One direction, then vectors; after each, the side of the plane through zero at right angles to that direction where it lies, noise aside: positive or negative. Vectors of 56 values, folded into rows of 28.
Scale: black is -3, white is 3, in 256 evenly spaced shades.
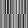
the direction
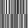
negative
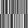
negative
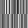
negative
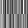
positive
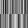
positive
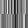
negative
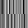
negative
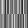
positive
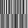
negative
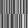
negative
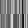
positive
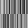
negative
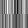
negative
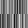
negative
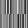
positive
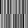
positive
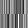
negative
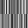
negative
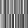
positive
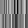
negative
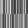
negative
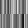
positive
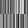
positive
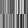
positive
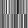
negative
